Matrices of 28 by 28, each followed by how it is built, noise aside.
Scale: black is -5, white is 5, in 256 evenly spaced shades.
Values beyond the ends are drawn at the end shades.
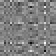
low rank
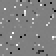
sparse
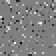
sparse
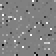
sparse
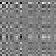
low rank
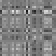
low rank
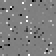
sparse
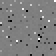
sparse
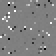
sparse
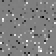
sparse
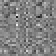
low rank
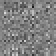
low rank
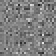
low rank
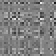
low rank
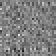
low rank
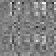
low rank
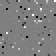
sparse
